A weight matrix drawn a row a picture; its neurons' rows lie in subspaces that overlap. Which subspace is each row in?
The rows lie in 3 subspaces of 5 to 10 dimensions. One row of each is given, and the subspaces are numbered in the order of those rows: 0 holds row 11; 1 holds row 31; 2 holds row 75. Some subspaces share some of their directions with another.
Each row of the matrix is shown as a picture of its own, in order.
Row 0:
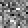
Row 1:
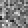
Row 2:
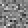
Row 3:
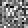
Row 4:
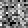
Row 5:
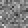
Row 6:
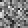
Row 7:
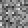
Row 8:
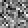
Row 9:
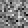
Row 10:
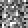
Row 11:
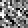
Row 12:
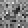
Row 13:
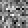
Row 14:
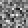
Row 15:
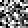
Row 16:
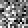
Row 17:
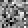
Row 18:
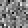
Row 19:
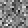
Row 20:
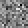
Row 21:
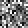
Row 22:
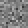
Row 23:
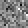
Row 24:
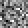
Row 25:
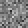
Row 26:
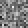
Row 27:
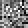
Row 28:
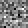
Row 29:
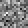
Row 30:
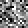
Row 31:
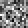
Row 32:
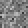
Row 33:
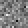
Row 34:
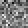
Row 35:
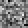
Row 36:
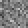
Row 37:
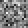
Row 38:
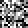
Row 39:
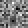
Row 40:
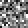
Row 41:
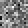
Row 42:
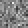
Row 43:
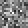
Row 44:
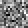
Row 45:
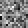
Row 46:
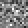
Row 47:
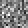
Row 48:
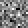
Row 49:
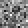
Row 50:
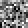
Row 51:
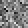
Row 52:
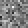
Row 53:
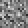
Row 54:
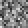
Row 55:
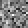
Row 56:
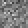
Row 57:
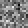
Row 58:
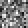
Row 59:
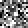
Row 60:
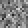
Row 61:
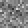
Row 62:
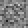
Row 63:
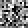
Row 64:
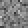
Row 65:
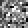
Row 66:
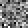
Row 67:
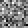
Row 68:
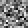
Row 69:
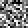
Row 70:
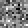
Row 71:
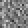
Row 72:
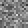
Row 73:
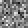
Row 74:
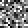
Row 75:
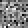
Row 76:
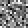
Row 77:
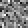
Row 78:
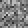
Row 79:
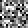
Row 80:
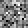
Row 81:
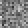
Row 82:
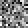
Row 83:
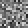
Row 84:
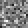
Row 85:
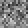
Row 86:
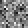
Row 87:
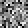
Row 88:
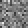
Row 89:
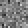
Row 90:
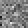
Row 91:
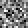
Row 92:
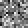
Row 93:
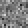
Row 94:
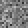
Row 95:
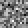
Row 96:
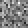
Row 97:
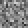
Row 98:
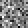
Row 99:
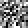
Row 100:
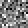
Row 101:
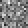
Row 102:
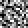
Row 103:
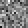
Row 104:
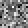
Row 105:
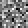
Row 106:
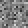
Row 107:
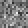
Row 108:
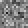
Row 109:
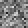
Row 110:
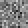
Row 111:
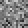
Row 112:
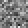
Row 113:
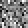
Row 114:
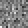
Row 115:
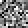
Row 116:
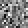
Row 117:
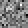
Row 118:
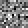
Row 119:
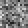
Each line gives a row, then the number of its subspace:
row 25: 1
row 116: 2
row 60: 2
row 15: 1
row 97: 2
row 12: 2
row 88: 0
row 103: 1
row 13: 2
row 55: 2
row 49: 2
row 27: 2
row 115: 2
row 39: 2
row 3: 2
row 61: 2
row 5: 1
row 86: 0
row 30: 2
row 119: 0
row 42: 2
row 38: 1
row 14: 2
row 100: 1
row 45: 1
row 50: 2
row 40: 1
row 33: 2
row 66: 0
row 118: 2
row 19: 2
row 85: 2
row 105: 2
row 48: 2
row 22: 2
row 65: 2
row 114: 2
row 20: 0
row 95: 2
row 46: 2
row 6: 0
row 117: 1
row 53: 1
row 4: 0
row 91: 2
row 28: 2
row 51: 0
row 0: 2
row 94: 2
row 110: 2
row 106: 2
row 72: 2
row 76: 1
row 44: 2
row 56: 2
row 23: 1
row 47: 2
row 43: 2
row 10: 0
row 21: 1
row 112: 2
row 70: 0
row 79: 0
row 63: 2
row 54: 2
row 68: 2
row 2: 2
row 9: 2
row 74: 1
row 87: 1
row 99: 2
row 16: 2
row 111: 1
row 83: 1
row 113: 0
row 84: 2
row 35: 0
